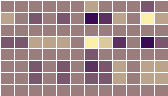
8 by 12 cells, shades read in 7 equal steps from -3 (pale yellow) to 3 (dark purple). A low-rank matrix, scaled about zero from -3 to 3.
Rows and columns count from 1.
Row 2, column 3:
1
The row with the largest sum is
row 6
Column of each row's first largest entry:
11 7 1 11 7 7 3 1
